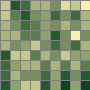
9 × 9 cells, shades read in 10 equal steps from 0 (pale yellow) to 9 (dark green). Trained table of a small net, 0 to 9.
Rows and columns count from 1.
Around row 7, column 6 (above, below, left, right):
5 4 6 6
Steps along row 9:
down down same up down up down up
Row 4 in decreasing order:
8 6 6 5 5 4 3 3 0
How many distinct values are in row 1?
7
